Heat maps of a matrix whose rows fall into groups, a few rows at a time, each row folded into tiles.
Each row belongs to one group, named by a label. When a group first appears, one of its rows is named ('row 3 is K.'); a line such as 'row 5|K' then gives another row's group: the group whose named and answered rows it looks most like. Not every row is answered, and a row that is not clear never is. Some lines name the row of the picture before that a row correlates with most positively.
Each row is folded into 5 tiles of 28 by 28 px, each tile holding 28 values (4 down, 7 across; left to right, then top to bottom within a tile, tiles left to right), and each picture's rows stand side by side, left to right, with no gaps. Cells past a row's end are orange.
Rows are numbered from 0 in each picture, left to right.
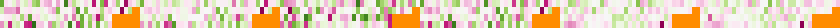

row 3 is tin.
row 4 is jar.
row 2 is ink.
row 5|jar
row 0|tin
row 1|tin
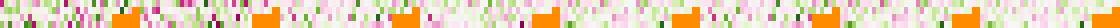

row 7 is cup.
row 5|ink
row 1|tin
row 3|jar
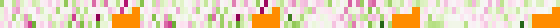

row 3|cup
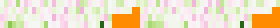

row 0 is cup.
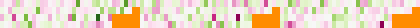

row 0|ink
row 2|jar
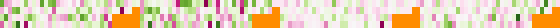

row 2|jar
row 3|ink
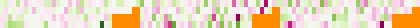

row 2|jar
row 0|cup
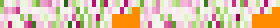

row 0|tin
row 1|tin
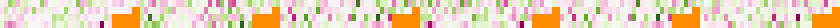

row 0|jar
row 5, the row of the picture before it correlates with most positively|1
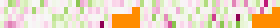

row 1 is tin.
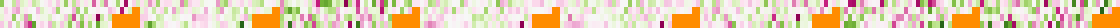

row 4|jar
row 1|cup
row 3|jar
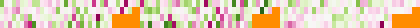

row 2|jar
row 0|tin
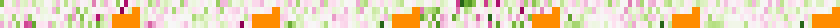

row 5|cup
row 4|cup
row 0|tin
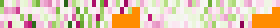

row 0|tin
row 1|jar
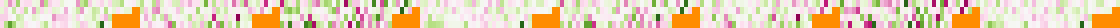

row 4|ink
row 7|cup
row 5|tin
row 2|ink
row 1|tin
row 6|tin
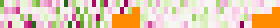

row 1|jar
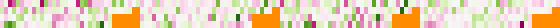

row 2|ink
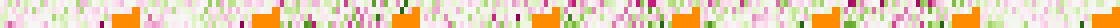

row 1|jar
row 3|tin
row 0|jar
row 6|cup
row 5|cup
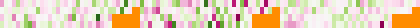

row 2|jar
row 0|ink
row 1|tin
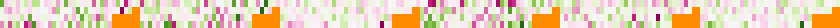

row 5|cup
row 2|jar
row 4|tin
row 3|cup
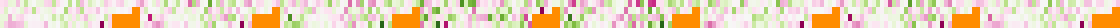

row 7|jar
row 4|cup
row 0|jar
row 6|jar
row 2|cup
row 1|jar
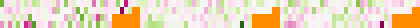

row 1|cup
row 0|tin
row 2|jar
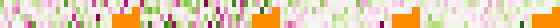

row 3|cup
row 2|jar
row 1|ink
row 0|tin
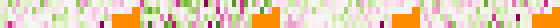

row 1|ink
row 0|jar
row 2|jar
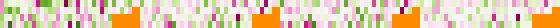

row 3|tin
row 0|ink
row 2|tin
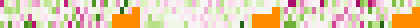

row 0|ink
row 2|cup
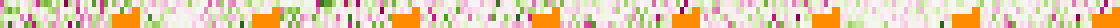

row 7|tin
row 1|cup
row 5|tin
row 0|ink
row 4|tin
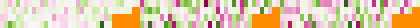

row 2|tin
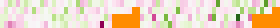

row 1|ink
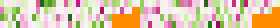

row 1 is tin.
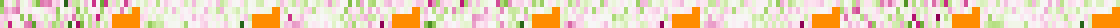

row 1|cup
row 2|jar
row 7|cup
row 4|jar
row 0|tin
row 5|jar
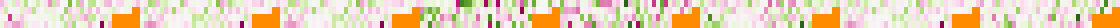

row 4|tin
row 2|jar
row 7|ink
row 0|jar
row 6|jar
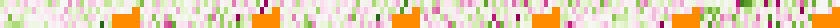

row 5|ink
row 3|tin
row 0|cup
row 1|tin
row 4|jar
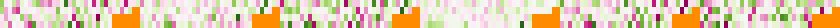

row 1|ink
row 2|ink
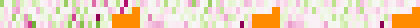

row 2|jar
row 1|jar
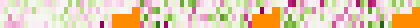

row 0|jar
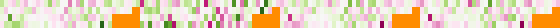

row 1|ink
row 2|jar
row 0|cup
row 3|jar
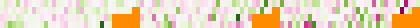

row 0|cup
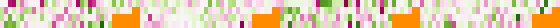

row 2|ink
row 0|cup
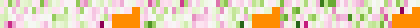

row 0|jar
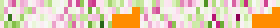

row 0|cup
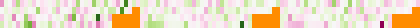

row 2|jar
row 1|cup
